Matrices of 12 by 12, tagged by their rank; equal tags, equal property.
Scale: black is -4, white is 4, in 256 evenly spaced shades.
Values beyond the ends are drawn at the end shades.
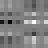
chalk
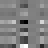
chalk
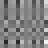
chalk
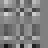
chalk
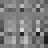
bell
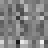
bell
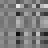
chalk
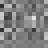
bell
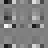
chalk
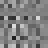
bell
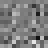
bell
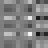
chalk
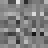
bell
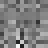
bell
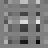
chalk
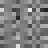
bell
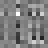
bell
